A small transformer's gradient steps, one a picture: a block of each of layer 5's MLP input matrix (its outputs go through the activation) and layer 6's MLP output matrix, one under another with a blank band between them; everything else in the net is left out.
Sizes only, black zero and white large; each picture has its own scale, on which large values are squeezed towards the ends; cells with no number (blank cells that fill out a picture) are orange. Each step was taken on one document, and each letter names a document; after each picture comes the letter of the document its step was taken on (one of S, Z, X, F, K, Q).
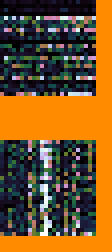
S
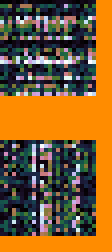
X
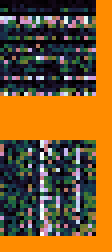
S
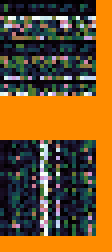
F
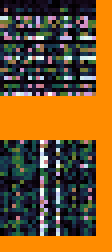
F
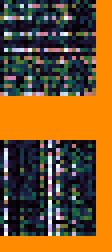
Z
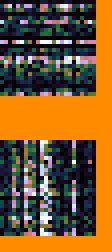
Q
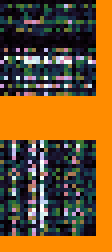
Q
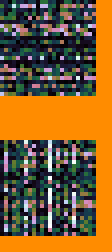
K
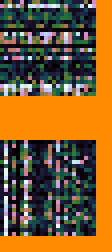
K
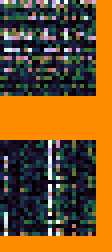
Z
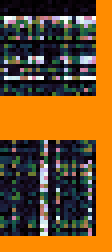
F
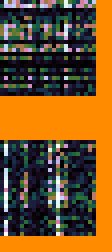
Z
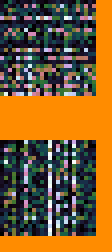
K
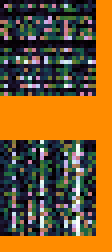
X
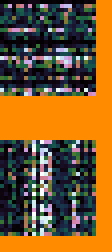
X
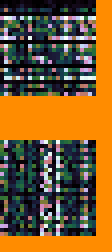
F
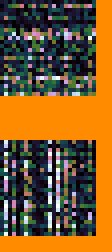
K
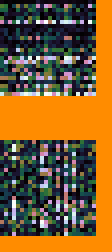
X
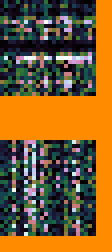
Q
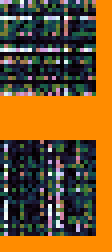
Z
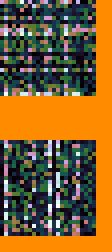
K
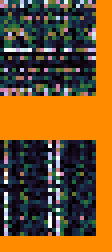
Z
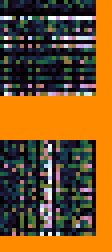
F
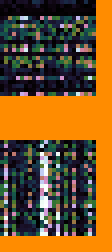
S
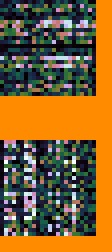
Q
